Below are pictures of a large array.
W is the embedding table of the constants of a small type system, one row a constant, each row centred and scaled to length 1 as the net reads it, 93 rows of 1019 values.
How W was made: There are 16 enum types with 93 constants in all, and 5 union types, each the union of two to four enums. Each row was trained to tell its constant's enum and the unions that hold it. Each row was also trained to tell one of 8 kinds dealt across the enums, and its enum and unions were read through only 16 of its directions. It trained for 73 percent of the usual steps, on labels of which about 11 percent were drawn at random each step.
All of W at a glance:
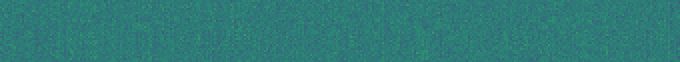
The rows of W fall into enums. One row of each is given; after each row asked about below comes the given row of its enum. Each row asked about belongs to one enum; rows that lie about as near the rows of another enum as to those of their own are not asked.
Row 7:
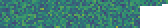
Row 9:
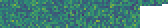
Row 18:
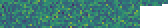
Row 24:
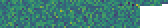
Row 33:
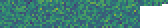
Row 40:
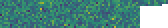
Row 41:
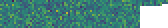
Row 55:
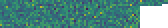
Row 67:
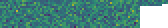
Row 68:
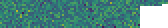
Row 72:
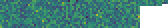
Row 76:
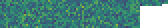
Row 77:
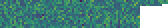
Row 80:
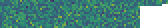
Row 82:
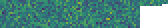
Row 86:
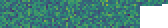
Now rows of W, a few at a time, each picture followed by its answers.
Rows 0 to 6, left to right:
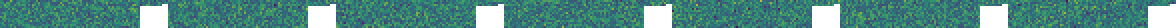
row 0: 76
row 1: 9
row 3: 68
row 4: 33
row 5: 9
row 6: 86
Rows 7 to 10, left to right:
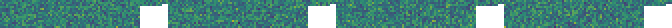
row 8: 33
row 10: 86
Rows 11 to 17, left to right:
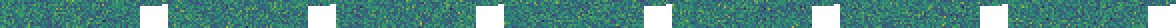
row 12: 33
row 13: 72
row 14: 68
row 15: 41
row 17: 68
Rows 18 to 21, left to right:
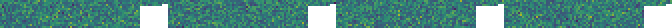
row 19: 7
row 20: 33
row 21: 80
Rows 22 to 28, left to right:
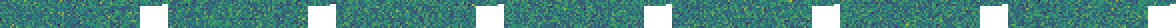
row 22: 67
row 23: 72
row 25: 33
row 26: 18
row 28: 18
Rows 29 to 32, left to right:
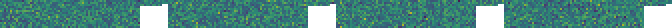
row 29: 68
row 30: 24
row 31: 33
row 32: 24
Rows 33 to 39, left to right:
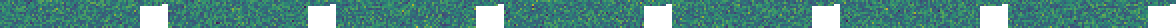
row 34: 24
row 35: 55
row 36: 82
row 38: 55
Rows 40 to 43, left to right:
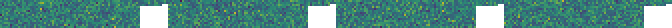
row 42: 82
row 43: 55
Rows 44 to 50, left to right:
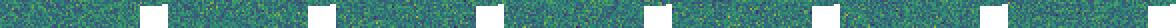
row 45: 9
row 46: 7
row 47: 18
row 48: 7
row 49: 80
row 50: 77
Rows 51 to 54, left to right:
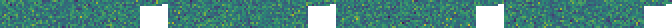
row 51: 24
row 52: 7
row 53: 9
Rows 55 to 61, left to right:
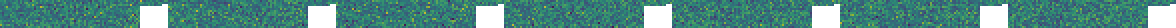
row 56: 41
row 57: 82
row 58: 72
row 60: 86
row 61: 24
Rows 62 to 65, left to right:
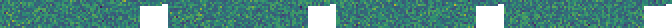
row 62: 40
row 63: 7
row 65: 9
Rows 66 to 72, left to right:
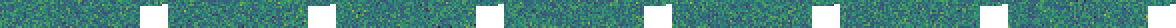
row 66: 86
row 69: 77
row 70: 24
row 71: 18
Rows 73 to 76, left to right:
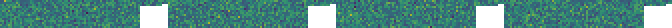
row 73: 77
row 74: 18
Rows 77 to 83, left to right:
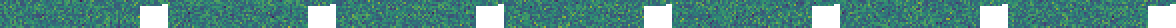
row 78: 67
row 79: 7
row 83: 76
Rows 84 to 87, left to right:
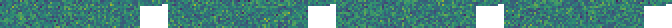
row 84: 9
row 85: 67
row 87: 55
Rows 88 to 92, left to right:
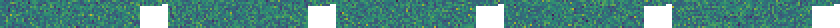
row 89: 68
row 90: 68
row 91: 18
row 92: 55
